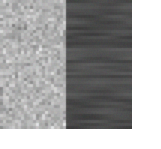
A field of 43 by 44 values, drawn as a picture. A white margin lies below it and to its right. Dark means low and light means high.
It is made of 1 by 2 panels. Panel 1,1: high, fine-grained. Panel 1,2: low, streaked across, faint in contrast.
